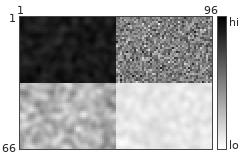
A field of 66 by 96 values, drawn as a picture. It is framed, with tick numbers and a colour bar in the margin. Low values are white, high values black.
The table splits into 2 rows of 2 panels. Panel 1,1: very high, blotchy, faint in contrast. Panel 1,2: middling, fine-grained, strong in contrast. Panel 2,1: low, blotchy. Panel 2,2: very low, blotchy, faint in contrast.
